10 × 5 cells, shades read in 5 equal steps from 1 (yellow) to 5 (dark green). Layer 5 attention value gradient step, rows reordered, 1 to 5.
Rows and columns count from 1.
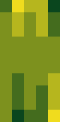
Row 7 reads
3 4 3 3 2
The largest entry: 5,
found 2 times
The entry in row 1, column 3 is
2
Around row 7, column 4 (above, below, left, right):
3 4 3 2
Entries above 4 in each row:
1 0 0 0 0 0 0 0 0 1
